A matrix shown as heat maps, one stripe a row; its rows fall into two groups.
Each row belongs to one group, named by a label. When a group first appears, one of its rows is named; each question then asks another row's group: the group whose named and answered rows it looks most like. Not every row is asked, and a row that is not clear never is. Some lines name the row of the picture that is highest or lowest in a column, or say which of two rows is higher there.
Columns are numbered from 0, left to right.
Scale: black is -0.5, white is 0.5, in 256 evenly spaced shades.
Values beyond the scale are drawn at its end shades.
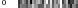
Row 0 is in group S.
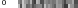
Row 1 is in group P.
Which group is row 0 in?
P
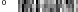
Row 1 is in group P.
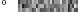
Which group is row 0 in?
S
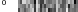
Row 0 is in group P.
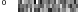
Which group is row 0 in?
P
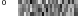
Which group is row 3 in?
P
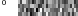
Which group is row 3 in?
S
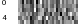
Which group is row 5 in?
P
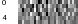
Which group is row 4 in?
P
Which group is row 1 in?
P
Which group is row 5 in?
P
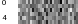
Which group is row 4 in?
P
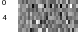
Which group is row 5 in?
P
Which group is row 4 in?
P
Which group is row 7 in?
S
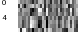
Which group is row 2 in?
S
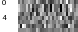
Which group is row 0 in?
P
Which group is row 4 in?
S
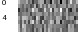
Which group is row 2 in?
S
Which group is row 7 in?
P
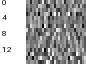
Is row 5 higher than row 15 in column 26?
No
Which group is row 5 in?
P
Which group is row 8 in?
S
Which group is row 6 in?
P
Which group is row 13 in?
P
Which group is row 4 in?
P
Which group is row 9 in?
S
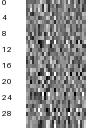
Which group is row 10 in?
S
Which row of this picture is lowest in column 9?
23
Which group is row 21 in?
P
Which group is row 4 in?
S
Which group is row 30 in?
S
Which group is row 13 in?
P
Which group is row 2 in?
P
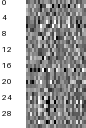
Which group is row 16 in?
S
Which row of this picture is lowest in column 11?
25
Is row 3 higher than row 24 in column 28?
Yes
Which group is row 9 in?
P
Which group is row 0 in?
S
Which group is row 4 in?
S
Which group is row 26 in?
P
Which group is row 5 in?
S
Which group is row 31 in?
S
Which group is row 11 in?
P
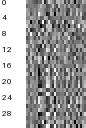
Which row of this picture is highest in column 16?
26
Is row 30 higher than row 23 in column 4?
No
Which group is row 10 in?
P
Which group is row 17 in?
S
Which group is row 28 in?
S
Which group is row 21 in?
S
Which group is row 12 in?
S
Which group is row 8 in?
P
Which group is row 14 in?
P
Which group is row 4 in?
P
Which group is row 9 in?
S
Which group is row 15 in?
P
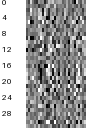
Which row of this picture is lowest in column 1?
27
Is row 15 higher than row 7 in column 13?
No
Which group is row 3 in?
P
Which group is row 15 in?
S
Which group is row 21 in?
S
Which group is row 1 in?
S
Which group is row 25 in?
P
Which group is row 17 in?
S
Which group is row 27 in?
P
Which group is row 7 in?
P
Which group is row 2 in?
P
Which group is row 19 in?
P
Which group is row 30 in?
S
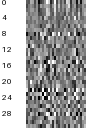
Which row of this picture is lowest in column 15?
23
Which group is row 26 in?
S
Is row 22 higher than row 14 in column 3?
Yes
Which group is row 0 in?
S
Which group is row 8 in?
S
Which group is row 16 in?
P
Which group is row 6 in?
S
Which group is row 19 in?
P
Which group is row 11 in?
P
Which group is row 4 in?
P
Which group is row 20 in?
P
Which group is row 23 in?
P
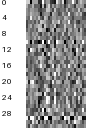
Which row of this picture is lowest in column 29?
29
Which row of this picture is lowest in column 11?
29
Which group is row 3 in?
P
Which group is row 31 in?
P
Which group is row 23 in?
P
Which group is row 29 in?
P
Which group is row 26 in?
S
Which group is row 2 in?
S
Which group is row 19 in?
S
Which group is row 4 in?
P
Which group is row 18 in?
S
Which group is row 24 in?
S
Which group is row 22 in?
S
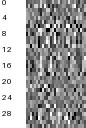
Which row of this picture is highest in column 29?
14
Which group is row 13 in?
S
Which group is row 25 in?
P
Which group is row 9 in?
S
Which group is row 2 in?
S
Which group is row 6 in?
S
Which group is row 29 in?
P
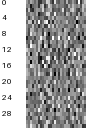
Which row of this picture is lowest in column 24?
28
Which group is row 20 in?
S
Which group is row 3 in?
S
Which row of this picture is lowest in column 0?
9
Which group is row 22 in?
S
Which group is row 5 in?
P
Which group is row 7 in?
P
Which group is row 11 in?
P
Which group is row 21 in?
P
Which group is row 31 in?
P
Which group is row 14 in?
S
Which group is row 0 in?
S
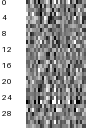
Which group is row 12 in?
S
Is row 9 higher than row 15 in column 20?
No
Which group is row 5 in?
P
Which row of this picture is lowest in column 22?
25
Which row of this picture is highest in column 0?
3
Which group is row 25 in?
S
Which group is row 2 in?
S
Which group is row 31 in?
P
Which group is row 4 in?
P
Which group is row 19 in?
P
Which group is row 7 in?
P
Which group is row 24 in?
S
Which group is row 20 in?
P
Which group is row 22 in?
S
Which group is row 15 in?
S
